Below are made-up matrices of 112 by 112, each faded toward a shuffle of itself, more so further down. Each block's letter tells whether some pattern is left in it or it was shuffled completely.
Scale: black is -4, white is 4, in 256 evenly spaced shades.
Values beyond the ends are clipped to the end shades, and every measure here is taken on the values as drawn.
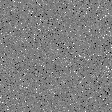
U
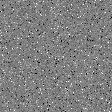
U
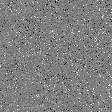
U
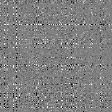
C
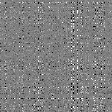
C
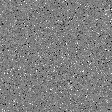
U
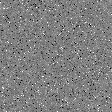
U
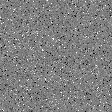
U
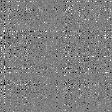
C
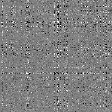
C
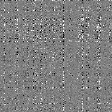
C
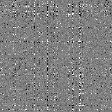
C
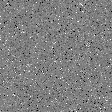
U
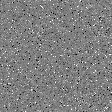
U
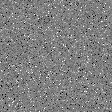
U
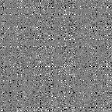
C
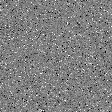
U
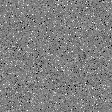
U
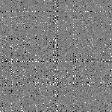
C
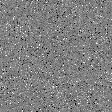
U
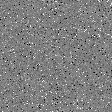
U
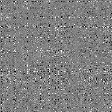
C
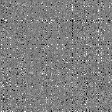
C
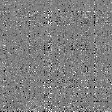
C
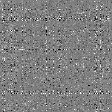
C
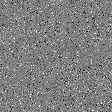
U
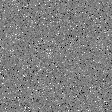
U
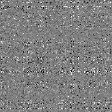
C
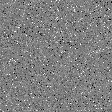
U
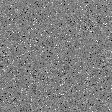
U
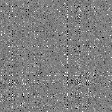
C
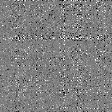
C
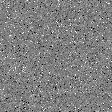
U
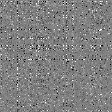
C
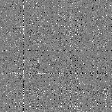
C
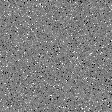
U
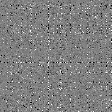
C
